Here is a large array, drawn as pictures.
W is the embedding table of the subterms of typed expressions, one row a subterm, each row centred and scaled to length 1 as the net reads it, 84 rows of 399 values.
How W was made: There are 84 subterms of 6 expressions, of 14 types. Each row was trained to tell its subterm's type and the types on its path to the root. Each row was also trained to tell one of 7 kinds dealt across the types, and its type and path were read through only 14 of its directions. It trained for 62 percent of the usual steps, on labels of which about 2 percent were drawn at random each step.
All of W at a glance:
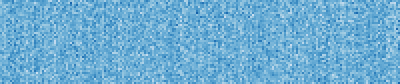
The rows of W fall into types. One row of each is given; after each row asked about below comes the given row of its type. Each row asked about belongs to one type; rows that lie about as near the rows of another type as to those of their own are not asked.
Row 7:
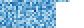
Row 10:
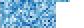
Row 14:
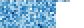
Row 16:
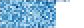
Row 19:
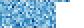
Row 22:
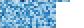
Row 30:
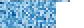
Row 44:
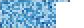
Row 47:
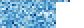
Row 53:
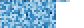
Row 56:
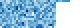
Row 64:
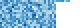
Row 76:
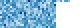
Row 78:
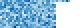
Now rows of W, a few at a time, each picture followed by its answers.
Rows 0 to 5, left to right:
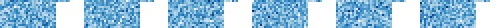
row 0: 14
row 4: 14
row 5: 78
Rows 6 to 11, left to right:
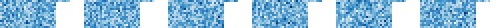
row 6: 47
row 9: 78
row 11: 47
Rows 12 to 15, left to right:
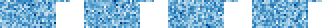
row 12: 10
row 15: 16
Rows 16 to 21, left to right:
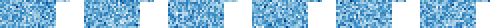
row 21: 22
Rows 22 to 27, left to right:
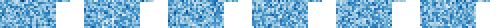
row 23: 47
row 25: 30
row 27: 44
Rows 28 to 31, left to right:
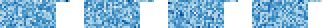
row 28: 14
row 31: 78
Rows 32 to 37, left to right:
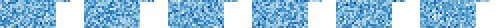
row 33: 22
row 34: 7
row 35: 44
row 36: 14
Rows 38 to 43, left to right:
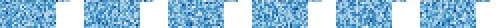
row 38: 47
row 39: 7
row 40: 44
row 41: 16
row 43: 7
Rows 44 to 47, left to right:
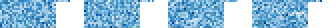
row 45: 78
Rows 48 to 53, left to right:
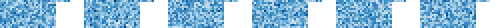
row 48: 14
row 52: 44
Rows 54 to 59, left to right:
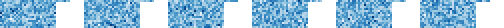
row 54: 47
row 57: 7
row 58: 10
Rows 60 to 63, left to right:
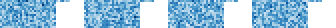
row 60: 16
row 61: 44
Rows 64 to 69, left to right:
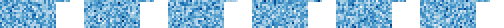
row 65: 30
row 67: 10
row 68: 30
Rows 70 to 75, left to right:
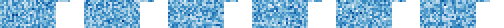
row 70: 44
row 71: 78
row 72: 22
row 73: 56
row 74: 47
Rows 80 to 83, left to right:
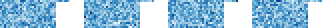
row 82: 78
